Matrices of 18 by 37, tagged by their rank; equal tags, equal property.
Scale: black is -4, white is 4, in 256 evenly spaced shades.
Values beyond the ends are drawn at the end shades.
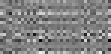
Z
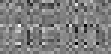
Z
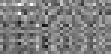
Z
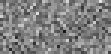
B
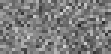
B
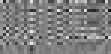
Z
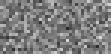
B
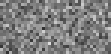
B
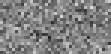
B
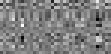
Z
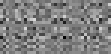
Z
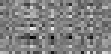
Z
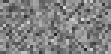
B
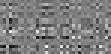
Z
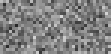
B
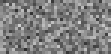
B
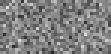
B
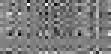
Z
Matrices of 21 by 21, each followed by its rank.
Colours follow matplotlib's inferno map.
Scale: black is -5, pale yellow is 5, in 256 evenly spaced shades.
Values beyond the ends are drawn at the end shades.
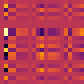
one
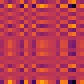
one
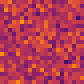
full rank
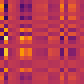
one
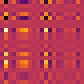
one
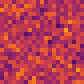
full rank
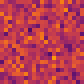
full rank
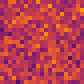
full rank
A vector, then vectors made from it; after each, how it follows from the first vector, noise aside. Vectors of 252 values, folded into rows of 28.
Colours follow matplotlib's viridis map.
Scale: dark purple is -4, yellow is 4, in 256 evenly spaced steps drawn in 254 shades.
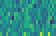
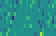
partly zeroed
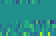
partly zeroed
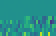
partly zeroed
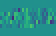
partly zeroed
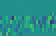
partly zeroed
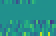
partly zeroed
